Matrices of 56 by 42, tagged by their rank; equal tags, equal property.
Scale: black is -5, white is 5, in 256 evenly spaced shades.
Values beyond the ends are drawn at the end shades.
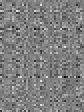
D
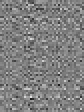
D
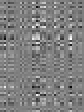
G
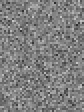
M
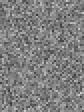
M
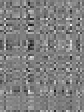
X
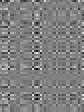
G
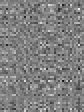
D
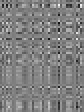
G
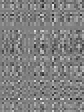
X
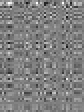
X
